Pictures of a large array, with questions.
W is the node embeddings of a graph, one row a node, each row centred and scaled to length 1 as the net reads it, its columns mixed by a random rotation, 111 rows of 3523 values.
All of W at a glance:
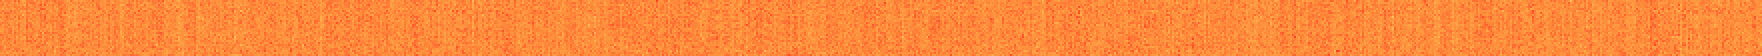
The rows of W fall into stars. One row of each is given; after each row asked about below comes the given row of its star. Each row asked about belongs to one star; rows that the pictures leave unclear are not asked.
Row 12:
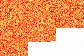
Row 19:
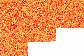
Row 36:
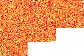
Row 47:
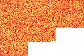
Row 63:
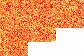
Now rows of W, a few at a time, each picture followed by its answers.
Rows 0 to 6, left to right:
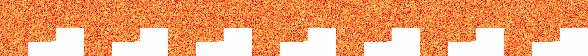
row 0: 36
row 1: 12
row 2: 12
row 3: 47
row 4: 47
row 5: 36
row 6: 19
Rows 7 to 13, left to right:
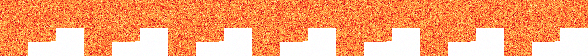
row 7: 12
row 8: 63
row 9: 12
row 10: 36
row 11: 12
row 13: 47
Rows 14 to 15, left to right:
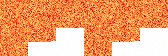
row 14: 47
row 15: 63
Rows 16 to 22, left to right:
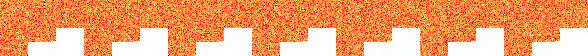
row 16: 19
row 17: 19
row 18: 47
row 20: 36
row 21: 36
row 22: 63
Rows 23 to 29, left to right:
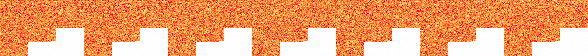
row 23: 63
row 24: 36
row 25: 47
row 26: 47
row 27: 36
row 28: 63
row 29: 19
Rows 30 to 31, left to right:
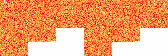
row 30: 63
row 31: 19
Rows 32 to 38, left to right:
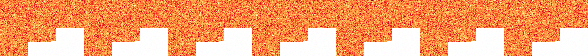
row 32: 36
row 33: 12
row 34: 47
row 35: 12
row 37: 19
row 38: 19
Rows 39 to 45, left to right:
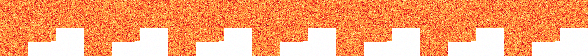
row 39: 36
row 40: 47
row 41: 12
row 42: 19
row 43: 36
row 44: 47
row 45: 36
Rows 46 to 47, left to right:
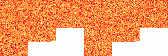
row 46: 36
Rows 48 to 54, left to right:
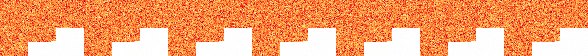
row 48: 47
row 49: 12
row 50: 19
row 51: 19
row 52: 47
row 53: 36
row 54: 12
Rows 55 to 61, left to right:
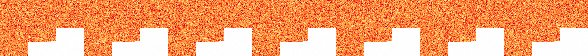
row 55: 19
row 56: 36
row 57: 19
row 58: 47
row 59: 63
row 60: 19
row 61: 47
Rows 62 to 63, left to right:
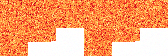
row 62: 36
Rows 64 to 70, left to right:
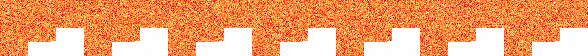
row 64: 47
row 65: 36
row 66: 12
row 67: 12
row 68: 47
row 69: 63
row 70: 47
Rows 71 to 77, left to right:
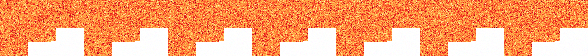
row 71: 12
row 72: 36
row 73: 12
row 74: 19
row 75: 36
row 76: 47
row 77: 36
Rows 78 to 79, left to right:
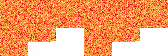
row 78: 63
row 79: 63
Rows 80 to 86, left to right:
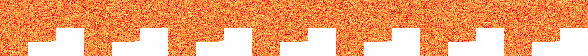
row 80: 47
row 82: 36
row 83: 12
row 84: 19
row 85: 19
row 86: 63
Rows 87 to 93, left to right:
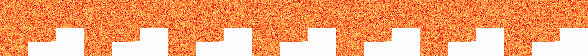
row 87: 36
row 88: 19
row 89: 63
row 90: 19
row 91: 12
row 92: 63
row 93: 12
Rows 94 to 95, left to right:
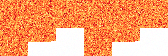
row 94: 63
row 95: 63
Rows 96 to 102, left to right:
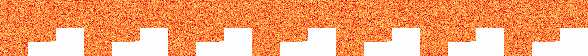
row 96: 36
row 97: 12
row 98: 47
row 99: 63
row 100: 47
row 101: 47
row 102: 63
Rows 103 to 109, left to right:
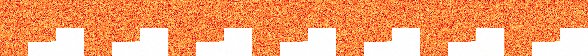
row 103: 47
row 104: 19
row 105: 36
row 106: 19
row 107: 47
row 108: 47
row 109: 63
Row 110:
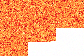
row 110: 12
